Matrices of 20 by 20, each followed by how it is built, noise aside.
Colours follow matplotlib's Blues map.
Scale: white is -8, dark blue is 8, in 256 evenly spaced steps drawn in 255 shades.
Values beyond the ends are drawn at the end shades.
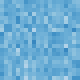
low rank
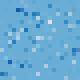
sparse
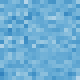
low rank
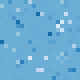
sparse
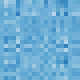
low rank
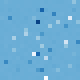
sparse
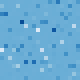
sparse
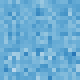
low rank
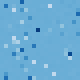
sparse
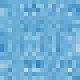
low rank
